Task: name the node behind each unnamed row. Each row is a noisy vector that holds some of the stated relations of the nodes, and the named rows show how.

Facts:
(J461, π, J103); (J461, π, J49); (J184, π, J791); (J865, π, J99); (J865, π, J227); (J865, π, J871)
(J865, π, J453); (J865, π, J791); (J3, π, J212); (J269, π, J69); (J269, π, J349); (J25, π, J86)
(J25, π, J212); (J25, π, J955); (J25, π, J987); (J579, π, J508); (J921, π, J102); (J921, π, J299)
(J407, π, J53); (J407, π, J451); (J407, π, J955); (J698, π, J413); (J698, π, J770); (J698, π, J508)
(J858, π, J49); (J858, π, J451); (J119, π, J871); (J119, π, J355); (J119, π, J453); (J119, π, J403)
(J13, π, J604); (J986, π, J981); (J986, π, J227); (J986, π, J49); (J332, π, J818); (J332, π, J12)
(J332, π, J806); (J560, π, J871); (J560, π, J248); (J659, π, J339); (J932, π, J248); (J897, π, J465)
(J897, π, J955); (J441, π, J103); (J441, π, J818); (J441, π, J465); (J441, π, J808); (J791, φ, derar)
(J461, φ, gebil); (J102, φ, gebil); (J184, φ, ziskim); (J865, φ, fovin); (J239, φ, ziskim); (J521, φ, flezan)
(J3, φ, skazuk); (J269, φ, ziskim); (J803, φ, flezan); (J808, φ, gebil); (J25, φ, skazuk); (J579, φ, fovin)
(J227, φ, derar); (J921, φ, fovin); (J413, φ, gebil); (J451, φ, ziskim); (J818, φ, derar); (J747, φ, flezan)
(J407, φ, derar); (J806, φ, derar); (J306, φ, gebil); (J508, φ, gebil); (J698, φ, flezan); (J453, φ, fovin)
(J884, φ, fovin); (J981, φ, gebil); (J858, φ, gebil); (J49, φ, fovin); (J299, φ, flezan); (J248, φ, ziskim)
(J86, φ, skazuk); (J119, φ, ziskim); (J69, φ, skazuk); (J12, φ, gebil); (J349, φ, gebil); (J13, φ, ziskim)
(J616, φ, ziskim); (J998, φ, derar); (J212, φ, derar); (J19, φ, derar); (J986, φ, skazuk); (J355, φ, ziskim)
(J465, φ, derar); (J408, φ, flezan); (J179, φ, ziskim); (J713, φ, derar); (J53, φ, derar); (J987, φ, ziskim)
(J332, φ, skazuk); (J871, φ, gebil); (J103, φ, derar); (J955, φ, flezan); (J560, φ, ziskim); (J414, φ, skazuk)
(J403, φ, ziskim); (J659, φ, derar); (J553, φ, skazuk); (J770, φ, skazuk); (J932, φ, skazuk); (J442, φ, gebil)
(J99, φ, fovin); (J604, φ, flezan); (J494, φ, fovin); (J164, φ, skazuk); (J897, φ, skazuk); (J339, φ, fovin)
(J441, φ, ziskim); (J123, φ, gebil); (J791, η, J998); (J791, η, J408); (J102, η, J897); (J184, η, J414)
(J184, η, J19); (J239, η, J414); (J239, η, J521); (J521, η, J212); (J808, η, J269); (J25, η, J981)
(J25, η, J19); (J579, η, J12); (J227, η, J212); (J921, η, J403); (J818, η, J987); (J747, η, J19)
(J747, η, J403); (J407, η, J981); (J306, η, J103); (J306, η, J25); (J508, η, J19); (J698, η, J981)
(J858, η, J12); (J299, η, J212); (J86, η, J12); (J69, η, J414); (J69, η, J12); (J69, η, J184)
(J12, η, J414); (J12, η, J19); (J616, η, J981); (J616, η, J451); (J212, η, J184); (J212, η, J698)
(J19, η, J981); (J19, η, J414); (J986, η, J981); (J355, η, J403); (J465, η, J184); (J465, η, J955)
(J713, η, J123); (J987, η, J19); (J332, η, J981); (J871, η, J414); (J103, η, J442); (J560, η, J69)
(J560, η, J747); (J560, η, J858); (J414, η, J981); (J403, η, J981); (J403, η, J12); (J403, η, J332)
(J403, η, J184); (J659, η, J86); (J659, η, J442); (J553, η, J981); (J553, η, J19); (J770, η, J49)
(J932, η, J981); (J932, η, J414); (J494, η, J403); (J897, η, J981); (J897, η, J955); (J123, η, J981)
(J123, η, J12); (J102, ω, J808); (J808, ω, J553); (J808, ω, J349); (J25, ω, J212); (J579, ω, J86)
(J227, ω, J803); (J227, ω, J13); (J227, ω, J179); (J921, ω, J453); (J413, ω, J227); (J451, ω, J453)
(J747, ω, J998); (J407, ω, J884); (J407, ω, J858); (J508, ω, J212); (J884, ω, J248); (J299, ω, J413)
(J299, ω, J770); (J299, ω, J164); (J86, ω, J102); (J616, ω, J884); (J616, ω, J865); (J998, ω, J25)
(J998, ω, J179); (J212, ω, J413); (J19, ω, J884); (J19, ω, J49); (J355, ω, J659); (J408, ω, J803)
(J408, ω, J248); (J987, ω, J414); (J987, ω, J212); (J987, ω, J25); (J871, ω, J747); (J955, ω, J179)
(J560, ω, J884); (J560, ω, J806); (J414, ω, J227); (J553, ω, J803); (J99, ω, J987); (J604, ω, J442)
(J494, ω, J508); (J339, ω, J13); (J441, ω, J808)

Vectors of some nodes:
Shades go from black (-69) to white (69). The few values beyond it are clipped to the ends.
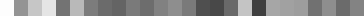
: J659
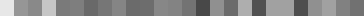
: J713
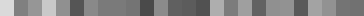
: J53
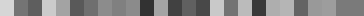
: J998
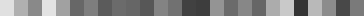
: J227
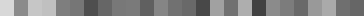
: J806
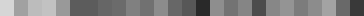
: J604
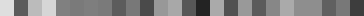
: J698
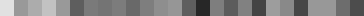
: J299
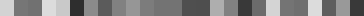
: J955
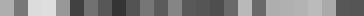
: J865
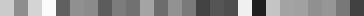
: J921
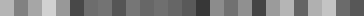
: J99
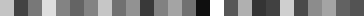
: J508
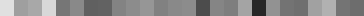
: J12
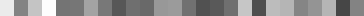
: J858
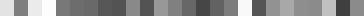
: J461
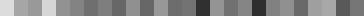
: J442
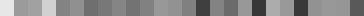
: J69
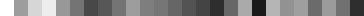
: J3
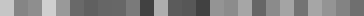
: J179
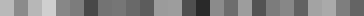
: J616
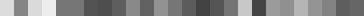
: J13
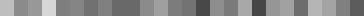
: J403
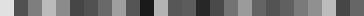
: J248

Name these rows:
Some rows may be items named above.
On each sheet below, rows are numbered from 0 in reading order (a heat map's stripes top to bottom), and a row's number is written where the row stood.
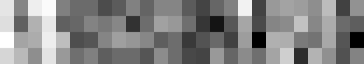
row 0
J461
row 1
J560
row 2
J212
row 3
J227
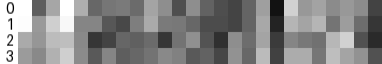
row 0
J25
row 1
J3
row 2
J884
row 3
J453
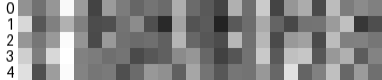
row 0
J451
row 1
J248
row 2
J451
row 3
J986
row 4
J897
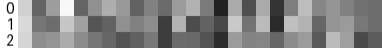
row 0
J579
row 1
J998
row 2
J803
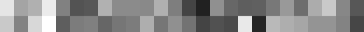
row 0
J102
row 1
J921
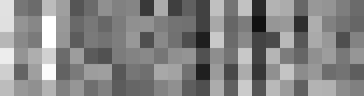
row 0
J998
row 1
J414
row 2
J413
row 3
J818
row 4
J579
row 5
J791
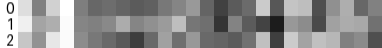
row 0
J986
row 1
J86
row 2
J184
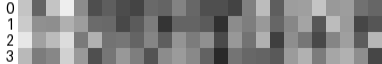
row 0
J119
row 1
J803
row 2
J103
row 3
J871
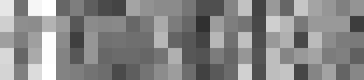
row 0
J441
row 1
J747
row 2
J451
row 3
J407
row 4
J986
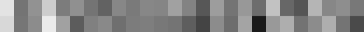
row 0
J465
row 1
J987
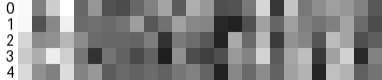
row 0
J332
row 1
J932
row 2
J408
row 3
J49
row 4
J553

